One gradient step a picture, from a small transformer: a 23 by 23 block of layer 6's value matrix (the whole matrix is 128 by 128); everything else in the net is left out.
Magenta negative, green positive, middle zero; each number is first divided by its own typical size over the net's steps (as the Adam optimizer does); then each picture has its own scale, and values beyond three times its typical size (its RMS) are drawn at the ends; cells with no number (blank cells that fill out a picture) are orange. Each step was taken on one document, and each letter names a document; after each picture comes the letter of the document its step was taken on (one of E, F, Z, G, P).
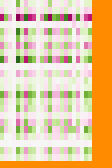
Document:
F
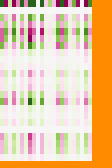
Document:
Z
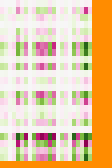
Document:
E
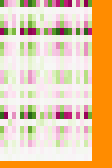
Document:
Z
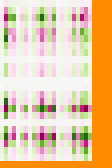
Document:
E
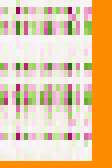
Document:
F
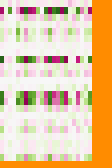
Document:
F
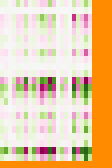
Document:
E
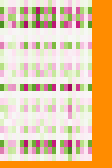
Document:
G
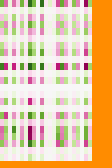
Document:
Z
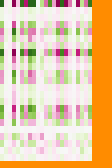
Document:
Z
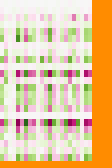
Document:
F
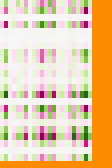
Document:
E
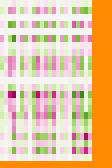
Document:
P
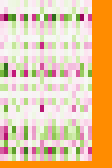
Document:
G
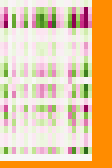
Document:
E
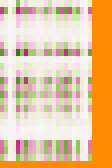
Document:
F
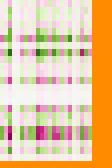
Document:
P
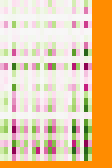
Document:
E
